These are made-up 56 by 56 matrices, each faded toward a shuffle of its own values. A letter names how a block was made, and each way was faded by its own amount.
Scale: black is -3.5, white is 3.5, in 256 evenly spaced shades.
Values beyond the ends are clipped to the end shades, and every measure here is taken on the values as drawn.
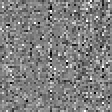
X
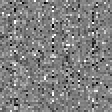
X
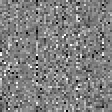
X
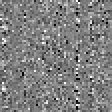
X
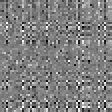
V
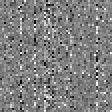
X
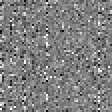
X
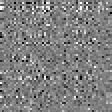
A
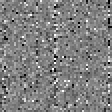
X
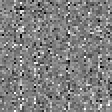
X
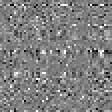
A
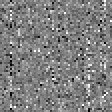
X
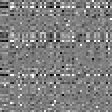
V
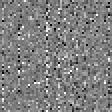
X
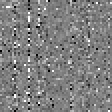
X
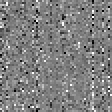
X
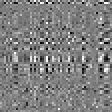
V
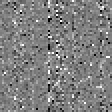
X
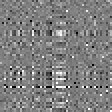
V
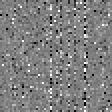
X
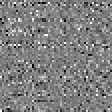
A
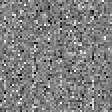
X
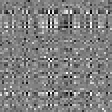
V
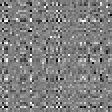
V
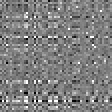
V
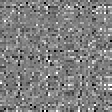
A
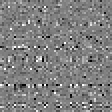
A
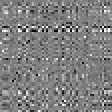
V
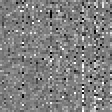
X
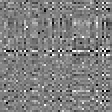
V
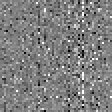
X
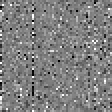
X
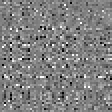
A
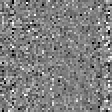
X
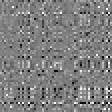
V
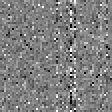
X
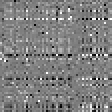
V
